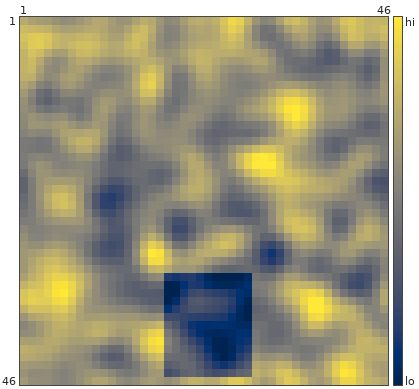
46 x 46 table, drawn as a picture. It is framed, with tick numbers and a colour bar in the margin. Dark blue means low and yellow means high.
The texture is blotchy. On average the colour sits 60% of the way up the scale. The bottom middle is the ninth with the lowest average. In the bottom middle lies a patch that is lower than the rest. There are no regular stripes. Neither half mirrors the other.
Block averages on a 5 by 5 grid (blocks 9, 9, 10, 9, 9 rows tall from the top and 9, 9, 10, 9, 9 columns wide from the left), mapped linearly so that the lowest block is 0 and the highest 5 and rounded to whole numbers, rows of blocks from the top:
4 4 4 3 3 | 3 3 3 5 3 | 3 1 3 4 3 | 5 2 1 2 3 | 4 4 0 3 5
